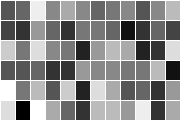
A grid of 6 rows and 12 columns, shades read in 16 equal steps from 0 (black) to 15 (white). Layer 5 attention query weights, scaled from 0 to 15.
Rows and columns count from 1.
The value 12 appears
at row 3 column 1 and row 5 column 5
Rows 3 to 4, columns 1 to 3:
12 7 13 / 5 5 6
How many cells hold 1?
2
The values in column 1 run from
4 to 15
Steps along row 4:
same up down same up down same down same up down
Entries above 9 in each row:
3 0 5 1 5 7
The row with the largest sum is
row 6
